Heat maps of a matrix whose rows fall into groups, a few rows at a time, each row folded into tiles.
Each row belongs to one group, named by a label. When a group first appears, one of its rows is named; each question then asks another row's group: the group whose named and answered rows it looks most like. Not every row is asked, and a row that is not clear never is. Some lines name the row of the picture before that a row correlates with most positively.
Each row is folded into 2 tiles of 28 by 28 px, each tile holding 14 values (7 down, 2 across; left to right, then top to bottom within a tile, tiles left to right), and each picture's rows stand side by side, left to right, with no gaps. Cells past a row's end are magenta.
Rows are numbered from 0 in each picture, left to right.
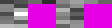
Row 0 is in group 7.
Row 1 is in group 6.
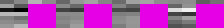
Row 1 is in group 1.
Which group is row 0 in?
1
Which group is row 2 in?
1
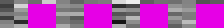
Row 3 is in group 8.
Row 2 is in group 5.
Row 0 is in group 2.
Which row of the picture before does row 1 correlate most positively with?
0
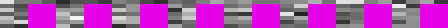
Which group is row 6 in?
5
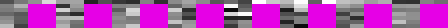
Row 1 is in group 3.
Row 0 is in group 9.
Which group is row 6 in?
5
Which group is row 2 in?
7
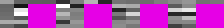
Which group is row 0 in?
7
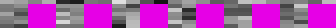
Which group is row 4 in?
1
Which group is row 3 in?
6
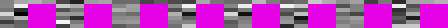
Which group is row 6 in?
3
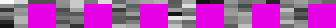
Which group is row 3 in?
3
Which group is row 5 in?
6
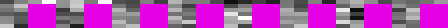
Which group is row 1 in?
9
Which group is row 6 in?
6
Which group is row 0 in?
9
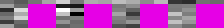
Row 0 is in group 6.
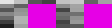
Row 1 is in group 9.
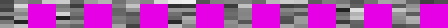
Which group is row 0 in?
2
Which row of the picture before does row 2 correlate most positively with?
1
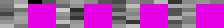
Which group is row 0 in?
3
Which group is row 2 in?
2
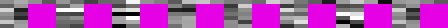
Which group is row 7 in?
6
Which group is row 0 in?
6
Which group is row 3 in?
1
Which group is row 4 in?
2
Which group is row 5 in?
8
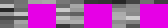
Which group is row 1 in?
8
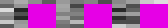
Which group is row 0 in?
6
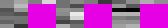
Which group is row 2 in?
1
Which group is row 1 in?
7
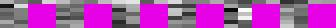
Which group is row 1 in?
5
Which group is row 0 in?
2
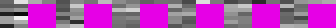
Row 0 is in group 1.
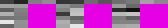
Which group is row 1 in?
7
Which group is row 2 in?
1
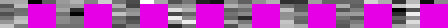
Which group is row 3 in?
8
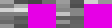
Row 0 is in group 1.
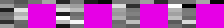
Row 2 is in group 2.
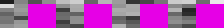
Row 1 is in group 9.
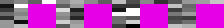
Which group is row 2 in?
7
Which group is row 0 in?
2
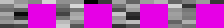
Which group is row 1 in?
3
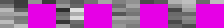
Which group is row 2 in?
3
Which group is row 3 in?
9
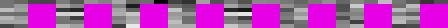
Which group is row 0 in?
8
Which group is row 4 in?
1
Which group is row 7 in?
8
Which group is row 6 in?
2
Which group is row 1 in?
1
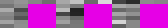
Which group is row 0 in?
6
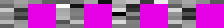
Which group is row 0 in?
6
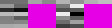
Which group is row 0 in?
1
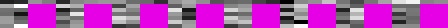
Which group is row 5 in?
2
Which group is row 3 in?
6
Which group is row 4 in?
8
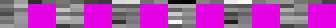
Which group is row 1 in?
8
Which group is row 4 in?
5
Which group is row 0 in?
3
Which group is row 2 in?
5
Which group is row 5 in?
8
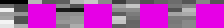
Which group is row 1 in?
1
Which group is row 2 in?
8
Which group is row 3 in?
7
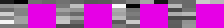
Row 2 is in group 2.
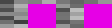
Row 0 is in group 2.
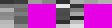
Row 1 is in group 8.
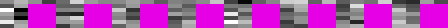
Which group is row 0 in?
6
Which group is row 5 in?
9
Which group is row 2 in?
6
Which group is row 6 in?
2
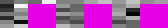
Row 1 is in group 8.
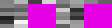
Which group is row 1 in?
6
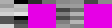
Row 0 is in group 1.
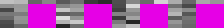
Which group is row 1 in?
8
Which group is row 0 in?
9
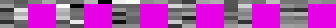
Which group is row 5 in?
1
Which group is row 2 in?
5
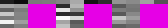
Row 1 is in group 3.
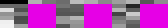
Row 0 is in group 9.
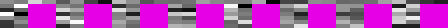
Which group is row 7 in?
8
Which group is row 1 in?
8
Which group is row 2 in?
3
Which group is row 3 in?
1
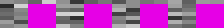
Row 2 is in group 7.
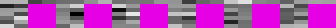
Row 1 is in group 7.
